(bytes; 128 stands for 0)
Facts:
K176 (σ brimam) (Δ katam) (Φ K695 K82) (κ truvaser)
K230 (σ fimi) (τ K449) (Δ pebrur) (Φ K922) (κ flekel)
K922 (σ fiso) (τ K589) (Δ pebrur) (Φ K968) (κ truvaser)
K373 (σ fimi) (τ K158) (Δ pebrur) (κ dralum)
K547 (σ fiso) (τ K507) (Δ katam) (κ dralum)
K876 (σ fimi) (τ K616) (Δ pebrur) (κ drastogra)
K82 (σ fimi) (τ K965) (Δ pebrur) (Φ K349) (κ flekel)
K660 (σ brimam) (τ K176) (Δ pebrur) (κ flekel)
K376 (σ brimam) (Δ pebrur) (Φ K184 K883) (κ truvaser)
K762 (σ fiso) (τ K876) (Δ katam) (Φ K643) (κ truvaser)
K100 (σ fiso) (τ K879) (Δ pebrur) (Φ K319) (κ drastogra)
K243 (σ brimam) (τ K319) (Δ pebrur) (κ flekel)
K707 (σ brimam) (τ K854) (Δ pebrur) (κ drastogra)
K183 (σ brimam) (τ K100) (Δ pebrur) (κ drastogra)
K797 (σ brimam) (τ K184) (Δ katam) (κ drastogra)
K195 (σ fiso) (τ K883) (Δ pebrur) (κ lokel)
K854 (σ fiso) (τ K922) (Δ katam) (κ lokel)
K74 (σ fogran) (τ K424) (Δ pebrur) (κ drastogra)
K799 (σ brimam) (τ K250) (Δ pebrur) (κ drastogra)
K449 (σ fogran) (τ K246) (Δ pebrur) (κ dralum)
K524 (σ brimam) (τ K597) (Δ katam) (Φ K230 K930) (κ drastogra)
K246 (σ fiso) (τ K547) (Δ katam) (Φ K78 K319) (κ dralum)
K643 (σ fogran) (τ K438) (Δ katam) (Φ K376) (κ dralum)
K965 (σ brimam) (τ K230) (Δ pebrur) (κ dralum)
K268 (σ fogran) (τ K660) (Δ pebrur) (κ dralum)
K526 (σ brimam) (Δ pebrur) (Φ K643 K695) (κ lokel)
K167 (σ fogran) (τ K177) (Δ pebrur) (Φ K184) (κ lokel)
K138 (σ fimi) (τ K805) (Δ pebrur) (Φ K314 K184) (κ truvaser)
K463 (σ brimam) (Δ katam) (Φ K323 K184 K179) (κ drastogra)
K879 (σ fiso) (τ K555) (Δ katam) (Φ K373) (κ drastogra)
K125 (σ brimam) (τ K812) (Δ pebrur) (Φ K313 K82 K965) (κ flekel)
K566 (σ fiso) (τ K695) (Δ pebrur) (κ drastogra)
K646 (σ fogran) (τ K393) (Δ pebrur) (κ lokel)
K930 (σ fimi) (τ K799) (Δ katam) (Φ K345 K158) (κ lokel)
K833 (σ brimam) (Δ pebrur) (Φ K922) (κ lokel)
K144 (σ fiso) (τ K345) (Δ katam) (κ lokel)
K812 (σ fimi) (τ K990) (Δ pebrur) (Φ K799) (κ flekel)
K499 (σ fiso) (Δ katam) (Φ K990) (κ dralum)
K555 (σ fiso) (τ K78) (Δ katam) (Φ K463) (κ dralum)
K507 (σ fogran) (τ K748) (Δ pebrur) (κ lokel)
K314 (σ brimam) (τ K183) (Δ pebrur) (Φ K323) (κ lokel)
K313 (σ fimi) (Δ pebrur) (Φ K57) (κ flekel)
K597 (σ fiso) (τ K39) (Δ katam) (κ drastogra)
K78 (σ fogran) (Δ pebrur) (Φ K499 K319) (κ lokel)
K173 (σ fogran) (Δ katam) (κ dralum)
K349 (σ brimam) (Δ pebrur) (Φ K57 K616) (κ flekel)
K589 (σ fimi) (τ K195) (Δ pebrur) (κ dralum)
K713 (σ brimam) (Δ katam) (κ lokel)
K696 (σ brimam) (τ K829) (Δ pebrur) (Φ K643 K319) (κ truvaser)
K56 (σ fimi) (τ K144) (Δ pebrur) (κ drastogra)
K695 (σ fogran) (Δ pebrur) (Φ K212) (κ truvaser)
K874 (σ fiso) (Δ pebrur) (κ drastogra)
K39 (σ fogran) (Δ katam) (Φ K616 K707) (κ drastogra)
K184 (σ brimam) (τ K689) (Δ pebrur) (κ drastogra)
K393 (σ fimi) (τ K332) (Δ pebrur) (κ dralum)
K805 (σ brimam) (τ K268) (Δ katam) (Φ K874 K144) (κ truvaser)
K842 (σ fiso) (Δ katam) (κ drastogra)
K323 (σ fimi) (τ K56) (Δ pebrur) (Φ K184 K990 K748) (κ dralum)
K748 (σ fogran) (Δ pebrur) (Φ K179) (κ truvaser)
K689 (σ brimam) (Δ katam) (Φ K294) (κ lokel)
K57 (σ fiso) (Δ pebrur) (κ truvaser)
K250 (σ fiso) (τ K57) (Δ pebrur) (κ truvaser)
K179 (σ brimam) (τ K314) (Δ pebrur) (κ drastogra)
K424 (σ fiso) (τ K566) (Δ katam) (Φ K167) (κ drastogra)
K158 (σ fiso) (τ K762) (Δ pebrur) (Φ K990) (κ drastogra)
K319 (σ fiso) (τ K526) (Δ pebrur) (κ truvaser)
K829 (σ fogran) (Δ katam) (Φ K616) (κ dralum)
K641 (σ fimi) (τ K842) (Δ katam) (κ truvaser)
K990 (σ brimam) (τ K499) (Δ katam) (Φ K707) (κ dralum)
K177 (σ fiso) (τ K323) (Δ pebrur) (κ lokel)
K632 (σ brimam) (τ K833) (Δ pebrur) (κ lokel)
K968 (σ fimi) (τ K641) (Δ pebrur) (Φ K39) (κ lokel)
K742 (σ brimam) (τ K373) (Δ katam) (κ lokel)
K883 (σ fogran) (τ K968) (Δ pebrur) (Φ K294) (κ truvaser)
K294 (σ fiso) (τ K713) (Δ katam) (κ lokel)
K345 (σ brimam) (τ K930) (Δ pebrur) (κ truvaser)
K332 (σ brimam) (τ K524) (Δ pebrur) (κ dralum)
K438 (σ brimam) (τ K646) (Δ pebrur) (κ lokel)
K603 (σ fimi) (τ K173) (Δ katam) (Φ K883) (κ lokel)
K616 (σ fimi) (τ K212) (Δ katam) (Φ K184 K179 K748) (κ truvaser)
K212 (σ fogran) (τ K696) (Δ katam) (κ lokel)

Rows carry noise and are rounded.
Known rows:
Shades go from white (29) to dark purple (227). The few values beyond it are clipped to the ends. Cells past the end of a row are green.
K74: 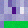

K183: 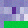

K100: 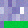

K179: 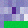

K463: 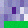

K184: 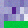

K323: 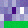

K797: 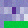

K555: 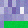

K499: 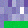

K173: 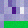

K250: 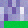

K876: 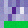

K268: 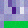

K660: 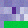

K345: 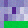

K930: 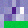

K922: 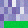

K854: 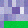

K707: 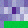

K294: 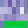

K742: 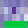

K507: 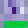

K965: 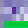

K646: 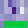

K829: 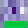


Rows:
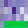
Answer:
K689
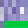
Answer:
K177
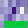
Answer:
K138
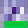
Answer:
K589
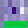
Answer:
K39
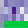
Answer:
K376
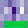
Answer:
K883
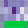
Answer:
K526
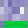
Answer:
K319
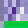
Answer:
K230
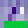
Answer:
K313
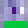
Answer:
K695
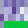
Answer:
K696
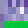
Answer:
K158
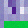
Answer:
K212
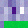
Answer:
K643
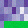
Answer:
K990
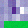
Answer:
K78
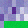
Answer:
K833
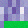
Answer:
K57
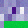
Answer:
K56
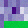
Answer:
K349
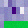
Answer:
K748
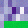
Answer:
K641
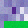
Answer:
K314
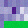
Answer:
K125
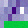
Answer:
K616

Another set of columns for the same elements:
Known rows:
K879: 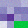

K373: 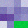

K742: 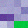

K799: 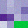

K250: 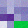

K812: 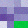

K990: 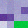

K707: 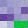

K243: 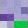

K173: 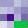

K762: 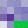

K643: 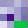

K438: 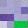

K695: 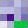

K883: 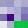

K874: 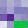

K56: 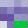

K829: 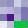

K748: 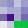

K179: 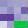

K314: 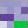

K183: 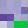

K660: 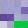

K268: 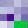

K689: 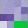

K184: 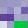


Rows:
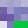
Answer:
K313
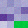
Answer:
K524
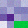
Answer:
K842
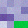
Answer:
K176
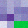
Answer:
K854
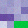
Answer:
K349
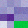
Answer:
K158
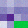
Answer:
K144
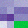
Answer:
K922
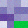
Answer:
K641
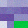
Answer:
K323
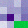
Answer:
K167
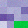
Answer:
K526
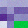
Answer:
K930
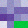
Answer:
K968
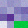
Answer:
K499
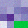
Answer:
K319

